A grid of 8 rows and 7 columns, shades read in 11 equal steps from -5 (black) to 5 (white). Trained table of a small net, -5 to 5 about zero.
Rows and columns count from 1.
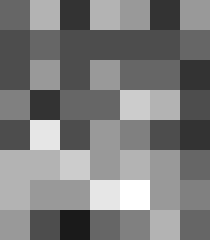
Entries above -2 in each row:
5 2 4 5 3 7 7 5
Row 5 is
-2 4 -2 1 0 -2 -3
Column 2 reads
2 -1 1 -3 4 2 1 -2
